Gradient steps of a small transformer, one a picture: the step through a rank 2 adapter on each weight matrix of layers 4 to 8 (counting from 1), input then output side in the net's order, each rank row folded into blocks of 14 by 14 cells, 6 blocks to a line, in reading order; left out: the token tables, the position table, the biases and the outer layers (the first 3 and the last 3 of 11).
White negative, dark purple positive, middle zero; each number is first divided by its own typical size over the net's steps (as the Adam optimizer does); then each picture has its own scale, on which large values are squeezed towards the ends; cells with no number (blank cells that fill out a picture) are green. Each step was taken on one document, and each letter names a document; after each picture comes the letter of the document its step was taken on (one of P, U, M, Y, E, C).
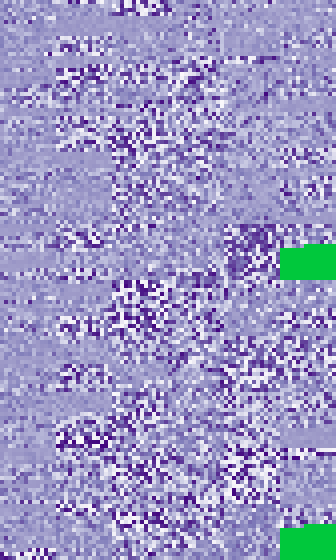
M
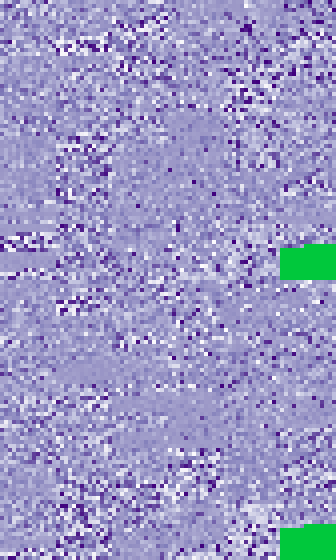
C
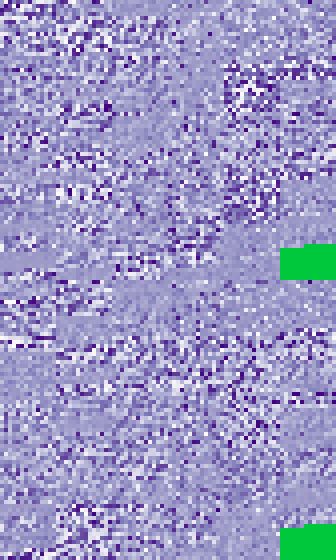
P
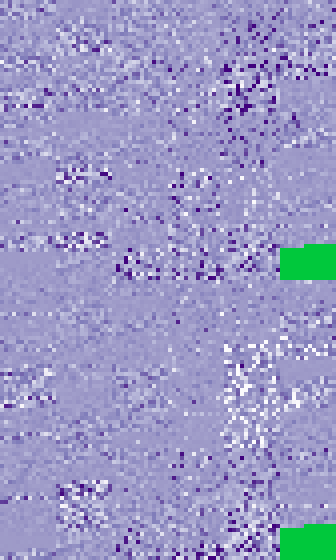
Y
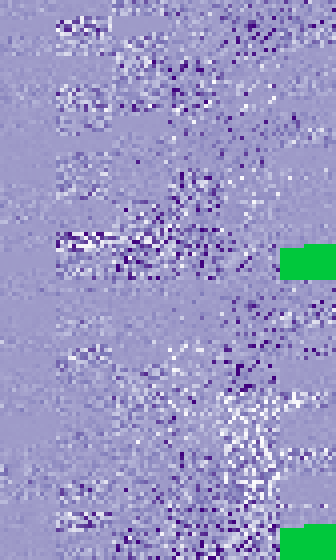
Y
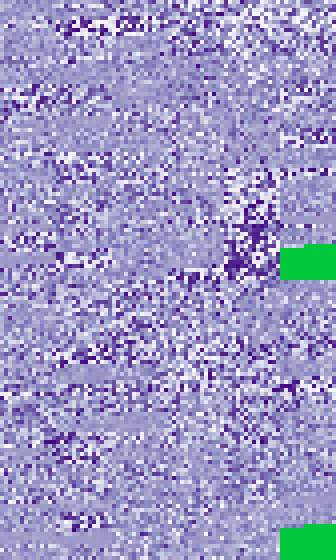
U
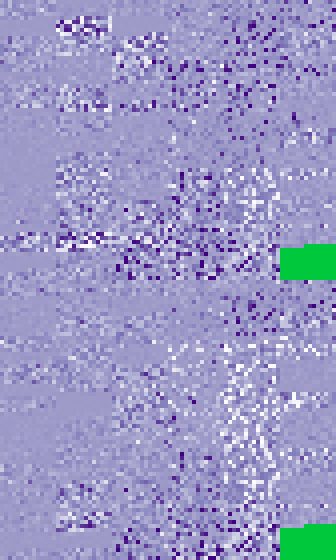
Y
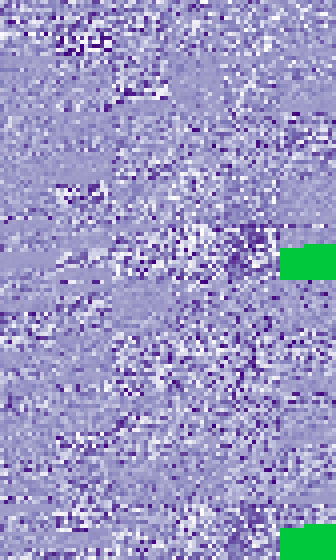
P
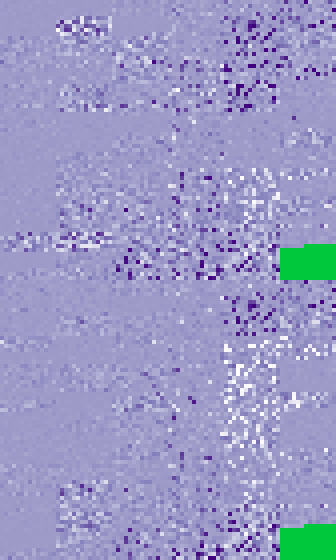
Y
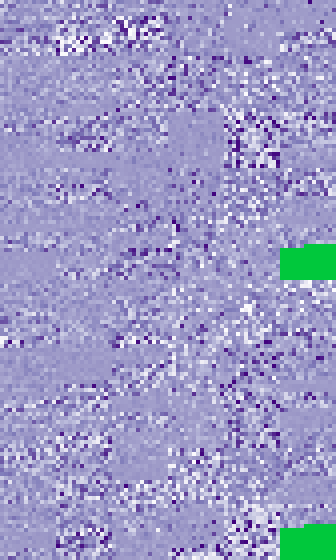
C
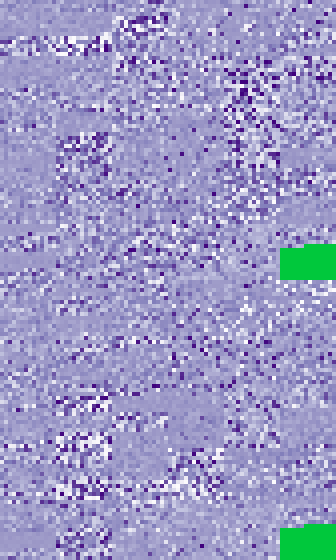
C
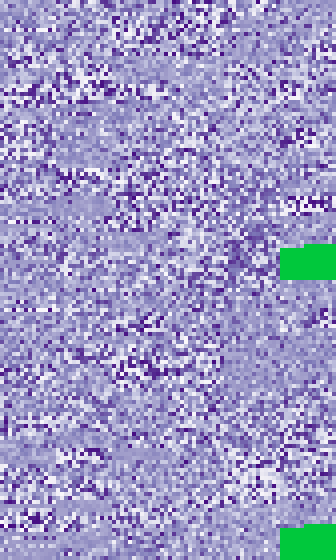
U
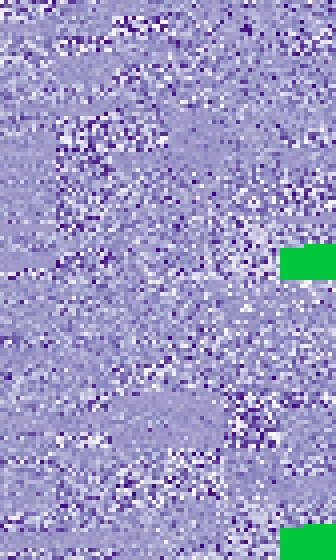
C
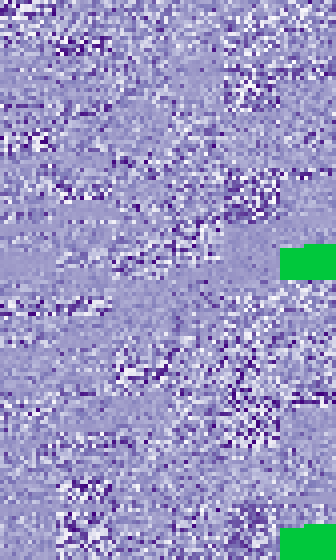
P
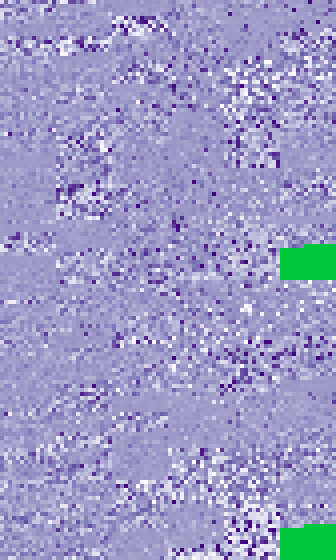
C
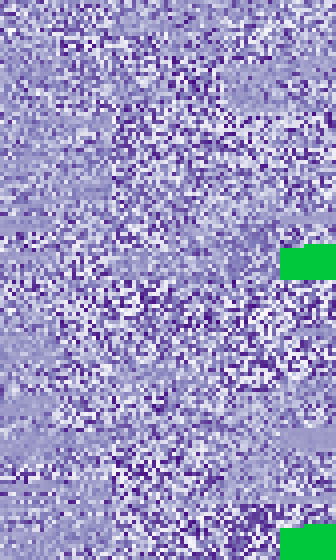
M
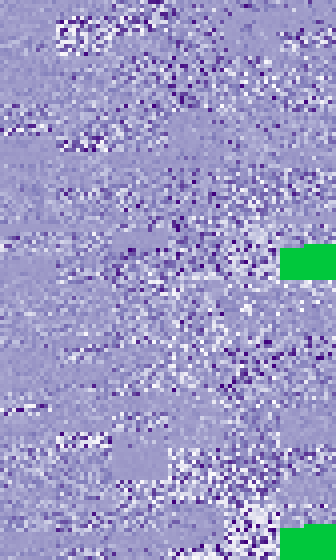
C
